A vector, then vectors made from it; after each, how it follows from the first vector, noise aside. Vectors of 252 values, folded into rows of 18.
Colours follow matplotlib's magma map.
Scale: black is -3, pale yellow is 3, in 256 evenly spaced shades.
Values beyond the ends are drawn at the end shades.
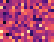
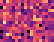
negated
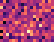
sign-scrambled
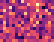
wrapped around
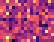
wrapped around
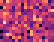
negated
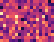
wrapped around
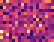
sign-scrambled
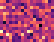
sign-scrambled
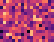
negated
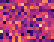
sign-scrambled
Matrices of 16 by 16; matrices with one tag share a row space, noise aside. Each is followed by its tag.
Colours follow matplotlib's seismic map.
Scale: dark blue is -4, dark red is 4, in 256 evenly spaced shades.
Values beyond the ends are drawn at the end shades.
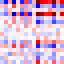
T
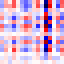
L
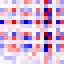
L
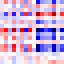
T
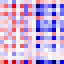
T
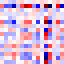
L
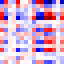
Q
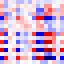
Q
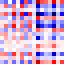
T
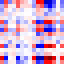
Q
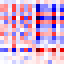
T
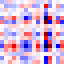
L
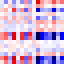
T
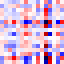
L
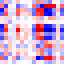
Q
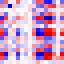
Q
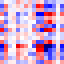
Q
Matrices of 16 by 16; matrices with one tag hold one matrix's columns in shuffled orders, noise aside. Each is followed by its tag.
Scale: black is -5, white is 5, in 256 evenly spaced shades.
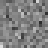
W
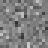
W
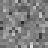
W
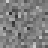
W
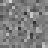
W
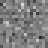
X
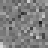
W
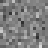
W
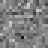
X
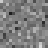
W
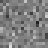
W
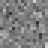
W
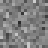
W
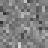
W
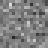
X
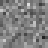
X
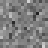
W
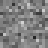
X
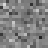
X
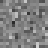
W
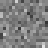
W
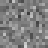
W
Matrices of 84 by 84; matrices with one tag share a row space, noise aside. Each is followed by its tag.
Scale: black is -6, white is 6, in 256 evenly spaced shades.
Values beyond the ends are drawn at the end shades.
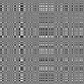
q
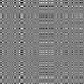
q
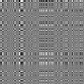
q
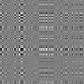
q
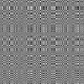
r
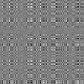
r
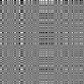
q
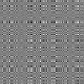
r
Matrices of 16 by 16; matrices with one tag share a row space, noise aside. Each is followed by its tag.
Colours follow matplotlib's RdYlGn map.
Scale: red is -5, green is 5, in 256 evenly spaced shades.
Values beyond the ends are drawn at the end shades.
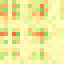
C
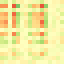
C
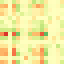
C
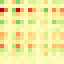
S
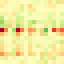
S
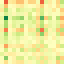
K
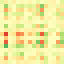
K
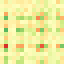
K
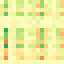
K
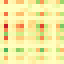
K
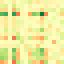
C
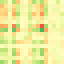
C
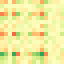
C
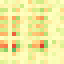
C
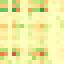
C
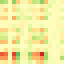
C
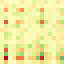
K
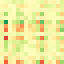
K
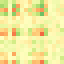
C
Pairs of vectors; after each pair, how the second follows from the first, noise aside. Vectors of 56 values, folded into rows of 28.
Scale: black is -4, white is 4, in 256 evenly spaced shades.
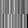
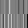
partly zeroed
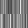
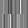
partly zeroed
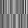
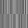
shrunk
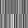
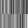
shuffled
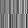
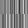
shuffled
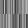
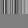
partly zeroed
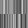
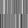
partly zeroed
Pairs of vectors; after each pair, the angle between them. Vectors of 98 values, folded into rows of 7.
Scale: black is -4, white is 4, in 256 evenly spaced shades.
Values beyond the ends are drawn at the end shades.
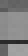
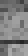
nearly parallel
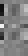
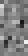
partly opposed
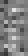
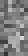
partly aligned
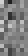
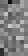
partly aligned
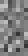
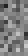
nearly opposite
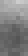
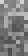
partly aligned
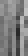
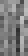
nearly parallel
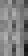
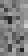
partly opposed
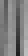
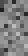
orthogonal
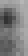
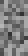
orthogonal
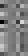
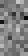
partly aligned
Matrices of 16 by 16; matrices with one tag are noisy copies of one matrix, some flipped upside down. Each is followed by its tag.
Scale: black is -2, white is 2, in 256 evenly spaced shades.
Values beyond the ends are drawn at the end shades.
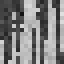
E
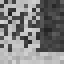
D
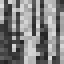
E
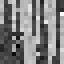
E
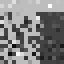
D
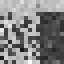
D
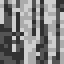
E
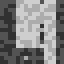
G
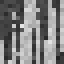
E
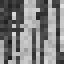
E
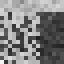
D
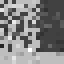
D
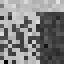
D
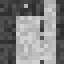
G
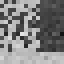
D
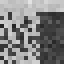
D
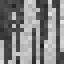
E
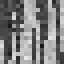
E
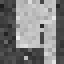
G
